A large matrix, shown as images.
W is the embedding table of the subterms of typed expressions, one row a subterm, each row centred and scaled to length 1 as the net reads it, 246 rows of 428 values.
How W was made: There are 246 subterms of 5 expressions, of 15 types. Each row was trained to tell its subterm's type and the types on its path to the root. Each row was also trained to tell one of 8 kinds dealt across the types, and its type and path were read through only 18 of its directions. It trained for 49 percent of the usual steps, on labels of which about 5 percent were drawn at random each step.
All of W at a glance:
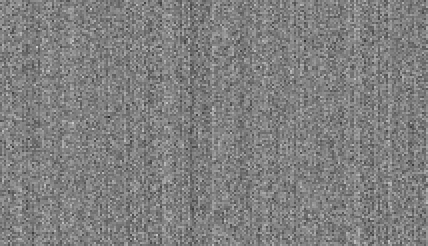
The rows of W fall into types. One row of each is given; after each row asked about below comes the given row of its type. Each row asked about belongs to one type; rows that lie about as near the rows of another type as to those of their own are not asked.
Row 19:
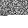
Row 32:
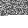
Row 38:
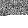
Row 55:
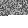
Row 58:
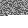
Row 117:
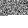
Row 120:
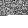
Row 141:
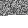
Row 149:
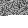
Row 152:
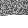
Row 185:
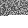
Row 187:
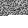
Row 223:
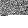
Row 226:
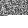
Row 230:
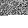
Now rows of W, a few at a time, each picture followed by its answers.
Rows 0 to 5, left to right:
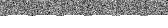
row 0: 32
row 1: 185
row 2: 152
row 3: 223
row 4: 152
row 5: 230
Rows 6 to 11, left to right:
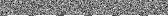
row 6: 120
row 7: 149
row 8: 55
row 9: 226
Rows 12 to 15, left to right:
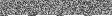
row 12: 223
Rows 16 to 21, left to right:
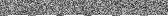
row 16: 120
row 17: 55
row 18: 223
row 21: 230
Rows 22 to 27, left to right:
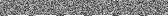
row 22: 230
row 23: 152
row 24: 187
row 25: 55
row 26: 223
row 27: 223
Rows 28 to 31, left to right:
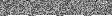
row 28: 230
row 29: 32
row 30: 19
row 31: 187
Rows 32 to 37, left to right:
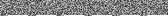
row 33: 187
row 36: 187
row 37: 32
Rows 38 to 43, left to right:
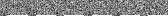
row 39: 38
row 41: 187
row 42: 141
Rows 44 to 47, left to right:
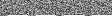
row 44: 187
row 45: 32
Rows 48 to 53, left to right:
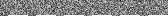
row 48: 55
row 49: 226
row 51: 32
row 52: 187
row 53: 149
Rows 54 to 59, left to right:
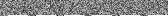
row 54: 55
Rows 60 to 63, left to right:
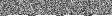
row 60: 223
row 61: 226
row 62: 120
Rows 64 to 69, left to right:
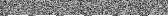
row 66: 187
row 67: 55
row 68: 55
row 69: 55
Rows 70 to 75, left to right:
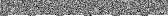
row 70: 117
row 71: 230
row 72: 149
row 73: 58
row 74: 185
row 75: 185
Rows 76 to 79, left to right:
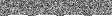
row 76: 38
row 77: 223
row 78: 38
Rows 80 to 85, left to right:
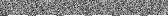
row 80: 120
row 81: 185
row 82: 19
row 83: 149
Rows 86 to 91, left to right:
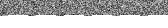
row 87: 141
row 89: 117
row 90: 230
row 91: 55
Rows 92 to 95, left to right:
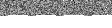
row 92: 152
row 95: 187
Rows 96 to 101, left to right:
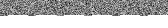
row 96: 120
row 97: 55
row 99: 223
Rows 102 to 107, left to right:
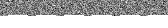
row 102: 230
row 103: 120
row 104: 152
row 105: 223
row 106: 185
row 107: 149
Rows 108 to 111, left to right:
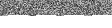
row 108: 32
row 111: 149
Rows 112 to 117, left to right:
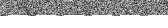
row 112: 55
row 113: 185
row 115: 32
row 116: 185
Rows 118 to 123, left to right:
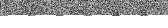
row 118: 152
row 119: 223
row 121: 149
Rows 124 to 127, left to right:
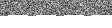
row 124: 187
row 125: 58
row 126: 55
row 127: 120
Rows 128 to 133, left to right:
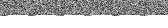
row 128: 149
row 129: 55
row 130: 152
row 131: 32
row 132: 141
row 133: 32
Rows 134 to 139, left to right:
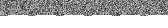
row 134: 152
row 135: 38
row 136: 223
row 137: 38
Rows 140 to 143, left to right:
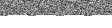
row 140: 19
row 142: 58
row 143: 141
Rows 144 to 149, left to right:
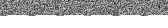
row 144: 141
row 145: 19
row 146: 117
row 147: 187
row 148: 32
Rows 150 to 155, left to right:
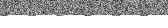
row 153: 141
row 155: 226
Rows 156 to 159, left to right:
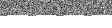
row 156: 117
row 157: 58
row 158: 141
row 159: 19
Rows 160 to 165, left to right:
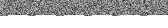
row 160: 187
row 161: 141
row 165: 141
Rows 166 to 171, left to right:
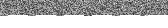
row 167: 185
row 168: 32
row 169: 55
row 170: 230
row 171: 32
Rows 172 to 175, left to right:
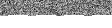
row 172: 117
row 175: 149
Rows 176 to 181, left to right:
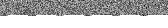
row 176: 120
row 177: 120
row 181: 149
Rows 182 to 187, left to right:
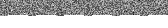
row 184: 185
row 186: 185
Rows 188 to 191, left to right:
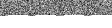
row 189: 185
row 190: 223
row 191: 141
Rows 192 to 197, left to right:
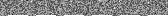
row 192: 230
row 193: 152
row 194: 226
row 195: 19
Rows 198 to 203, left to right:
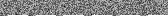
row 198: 223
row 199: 32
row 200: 226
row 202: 32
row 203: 149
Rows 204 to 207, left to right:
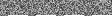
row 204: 185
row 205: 226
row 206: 226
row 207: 55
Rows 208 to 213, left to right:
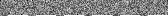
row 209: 230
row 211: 149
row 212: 55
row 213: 19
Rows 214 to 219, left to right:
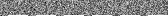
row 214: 187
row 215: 223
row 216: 58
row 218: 120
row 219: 32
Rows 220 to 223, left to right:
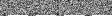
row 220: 185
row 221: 187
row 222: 117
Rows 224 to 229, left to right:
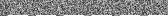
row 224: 226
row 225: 120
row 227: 19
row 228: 226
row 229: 149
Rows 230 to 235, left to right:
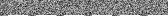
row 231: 141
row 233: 223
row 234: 58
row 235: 141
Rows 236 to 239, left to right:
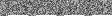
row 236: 152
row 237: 32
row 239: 223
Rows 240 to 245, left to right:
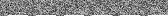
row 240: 38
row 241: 120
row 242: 185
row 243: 226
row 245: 117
